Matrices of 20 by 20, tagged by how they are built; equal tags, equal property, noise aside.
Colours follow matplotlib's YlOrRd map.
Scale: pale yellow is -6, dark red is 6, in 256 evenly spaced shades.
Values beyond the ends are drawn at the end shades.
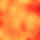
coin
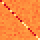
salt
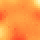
coin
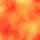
coin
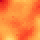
coin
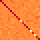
salt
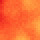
coin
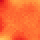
coin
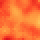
coin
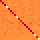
salt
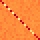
salt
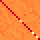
salt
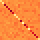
salt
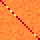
salt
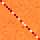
salt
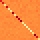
salt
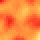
coin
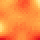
coin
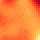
coin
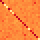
salt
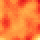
coin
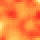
coin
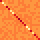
salt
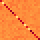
salt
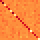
salt
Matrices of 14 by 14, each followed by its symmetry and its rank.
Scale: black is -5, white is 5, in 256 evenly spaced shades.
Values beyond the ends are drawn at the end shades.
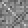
symmetric, full rank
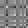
symmetric, rank one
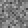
symmetric, full rank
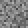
symmetric, full rank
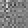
neither, rank three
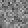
neither, full rank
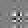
symmetric, rank one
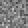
neither, full rank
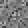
symmetric, full rank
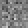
neither, rank three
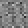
neither, rank three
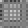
symmetric, rank one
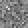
symmetric, full rank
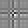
symmetric, rank one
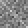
symmetric, full rank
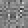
neither, rank three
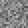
neither, full rank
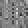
neither, rank three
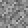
symmetric, full rank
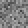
neither, full rank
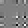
symmetric, rank one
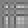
symmetric, rank one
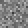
symmetric, full rank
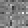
neither, rank three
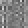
neither, rank three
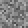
neither, full rank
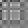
symmetric, rank one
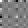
symmetric, rank one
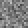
neither, full rank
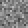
neither, full rank
